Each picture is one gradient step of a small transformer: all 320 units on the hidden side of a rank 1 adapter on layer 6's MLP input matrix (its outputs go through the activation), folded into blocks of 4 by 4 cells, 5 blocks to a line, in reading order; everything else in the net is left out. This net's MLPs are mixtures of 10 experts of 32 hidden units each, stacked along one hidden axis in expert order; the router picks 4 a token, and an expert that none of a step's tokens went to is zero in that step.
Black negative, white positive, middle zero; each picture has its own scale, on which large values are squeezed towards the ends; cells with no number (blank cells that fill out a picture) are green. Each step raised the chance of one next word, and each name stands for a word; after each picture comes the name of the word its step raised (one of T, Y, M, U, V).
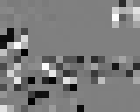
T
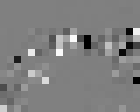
T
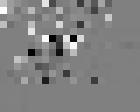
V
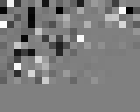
T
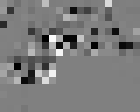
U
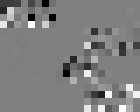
U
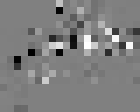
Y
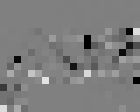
T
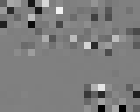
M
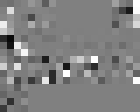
M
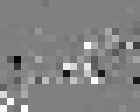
Y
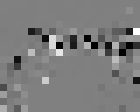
U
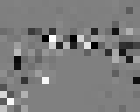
U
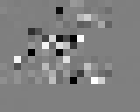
Y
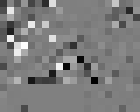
Y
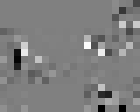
M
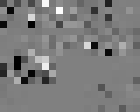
M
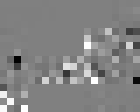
Y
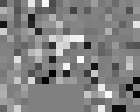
V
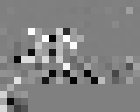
V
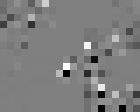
M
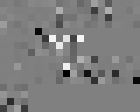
M
